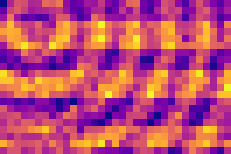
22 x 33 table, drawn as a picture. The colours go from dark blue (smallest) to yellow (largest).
No seam splits the table. Horizontal stripes repeat 3 times down the table. Concentric rings centre on the top left. No single row or column stands out from its neighbours. No overall slope runs across the table. On average the colour sits 50% of the way up the scale.
